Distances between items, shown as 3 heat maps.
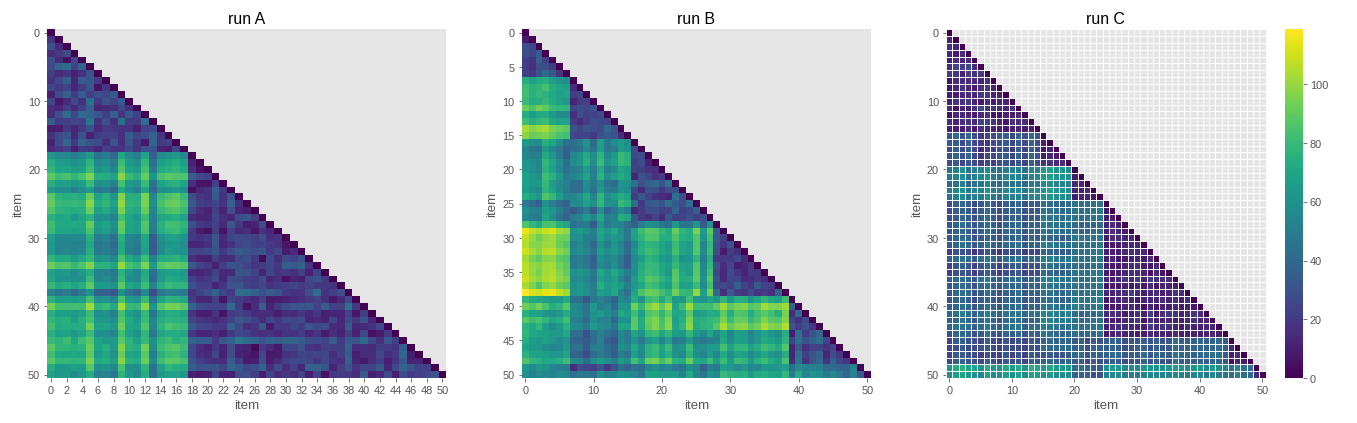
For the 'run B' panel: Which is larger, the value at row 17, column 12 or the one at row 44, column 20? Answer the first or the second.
the second
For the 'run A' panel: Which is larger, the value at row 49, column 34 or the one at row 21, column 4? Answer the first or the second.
the second
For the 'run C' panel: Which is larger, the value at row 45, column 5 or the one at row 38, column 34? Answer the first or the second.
the first
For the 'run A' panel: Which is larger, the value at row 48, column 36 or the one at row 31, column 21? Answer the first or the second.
the second
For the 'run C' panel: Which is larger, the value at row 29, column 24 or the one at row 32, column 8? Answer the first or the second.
the first
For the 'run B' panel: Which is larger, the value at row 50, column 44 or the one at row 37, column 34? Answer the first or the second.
the first
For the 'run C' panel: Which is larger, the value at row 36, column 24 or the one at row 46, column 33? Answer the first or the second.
the first
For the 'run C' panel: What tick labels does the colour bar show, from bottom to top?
0, 20, 40, 60, 80, 100
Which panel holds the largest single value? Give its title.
run B
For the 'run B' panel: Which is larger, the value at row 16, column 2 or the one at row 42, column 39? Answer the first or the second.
the first
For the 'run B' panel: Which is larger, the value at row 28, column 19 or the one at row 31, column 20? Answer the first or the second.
the second
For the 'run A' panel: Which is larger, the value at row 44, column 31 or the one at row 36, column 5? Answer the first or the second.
the second
